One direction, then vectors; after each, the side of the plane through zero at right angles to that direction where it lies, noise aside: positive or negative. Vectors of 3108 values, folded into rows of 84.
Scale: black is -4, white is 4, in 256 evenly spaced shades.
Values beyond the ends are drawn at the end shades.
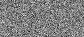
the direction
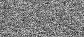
negative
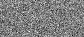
negative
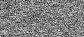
positive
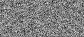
positive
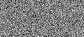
positive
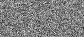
negative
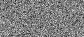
positive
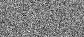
negative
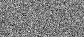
negative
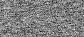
positive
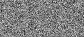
positive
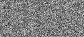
negative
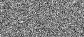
negative
